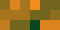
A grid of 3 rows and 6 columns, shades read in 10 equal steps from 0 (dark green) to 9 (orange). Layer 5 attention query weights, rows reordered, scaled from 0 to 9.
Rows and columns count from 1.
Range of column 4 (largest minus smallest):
9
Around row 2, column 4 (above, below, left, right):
9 0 6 4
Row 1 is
5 8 6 9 4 4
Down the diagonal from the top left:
5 6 4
